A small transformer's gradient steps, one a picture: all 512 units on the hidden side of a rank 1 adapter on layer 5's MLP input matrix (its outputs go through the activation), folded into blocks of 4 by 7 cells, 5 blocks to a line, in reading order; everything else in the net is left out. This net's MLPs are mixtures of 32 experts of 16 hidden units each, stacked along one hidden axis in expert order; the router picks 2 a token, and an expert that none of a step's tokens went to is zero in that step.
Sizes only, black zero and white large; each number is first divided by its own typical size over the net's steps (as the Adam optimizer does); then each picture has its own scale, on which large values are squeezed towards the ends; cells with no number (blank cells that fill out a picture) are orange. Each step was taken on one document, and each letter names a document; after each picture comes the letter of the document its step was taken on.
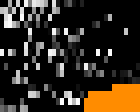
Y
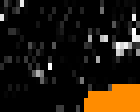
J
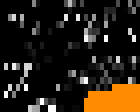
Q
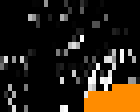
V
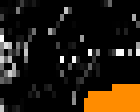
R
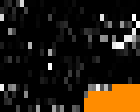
J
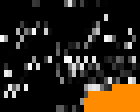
Q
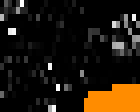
J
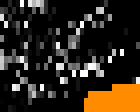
Y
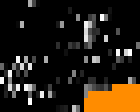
Q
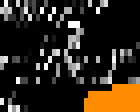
V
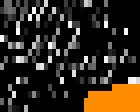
V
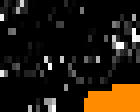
J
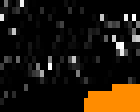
J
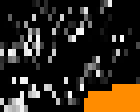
Y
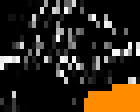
V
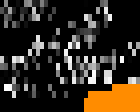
V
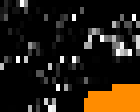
J
